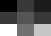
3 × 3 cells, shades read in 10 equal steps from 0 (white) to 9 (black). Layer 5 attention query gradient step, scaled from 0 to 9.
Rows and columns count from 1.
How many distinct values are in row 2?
2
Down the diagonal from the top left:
9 6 2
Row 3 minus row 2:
-7 -1 -5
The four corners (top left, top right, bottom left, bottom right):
9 8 0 2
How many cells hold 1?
0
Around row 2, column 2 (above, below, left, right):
7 5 7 7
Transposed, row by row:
9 7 0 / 7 6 5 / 8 7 2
